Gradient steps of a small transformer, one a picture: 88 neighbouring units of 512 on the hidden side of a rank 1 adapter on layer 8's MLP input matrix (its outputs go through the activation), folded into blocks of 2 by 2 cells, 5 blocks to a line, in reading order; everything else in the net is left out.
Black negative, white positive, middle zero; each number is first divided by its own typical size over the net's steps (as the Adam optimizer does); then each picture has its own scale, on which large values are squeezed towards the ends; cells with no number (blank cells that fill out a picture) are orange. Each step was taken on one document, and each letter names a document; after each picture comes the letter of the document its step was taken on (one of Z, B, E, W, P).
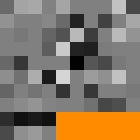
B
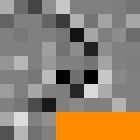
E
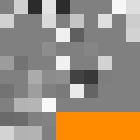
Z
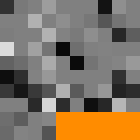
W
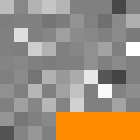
E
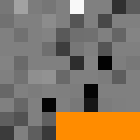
B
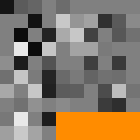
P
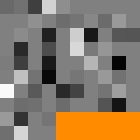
P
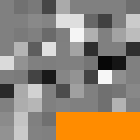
P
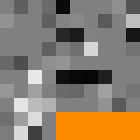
Z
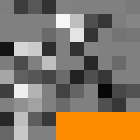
P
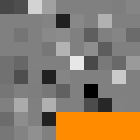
B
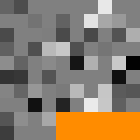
W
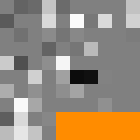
Z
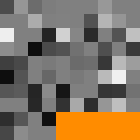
W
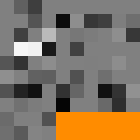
P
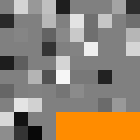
Z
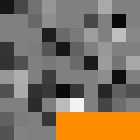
W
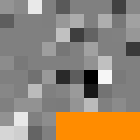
E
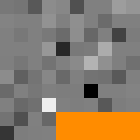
B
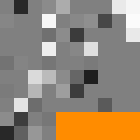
Z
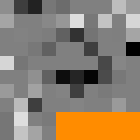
E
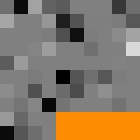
E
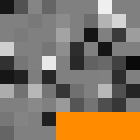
W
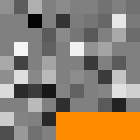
P
